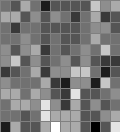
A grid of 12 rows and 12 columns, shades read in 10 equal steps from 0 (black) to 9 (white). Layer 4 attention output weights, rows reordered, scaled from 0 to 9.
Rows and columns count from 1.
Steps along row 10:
up same down up down down up down up down up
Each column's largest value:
6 7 6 6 8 9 6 8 7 7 7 8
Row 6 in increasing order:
2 2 3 3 3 3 4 5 5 5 5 7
